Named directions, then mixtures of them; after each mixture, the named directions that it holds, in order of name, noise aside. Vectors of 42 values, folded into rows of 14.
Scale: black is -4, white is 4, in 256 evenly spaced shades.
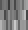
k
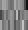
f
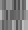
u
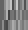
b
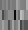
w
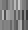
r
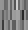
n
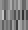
r, u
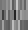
b, w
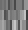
k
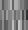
b, r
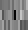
w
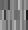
k, r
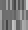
b, k, u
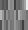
f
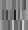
f, u, w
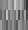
b, f, r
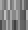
k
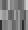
f, k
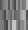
b, k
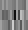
f, u, w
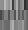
b, f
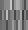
b, r
